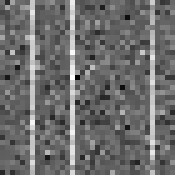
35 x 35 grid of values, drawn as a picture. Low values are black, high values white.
Histogram: skewed, a long tail of high values. Odd lines: columns 7, 15 and 31. Slope: none. Average level on the scale: 40%.
